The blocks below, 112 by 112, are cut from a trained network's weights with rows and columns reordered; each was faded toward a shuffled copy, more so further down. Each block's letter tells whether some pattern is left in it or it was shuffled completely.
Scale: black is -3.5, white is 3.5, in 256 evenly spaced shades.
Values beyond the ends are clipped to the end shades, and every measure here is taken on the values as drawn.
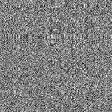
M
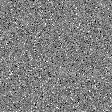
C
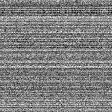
M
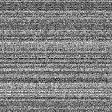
M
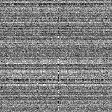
M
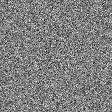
C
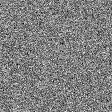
C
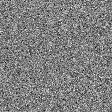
C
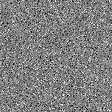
C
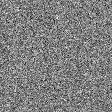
C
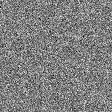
C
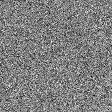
C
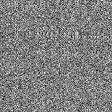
M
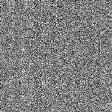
M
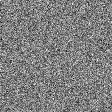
C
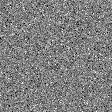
C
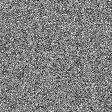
C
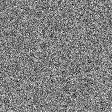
C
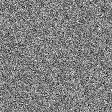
C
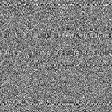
M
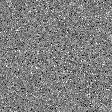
C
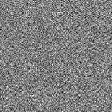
M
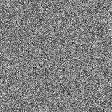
M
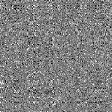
M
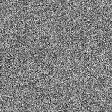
M
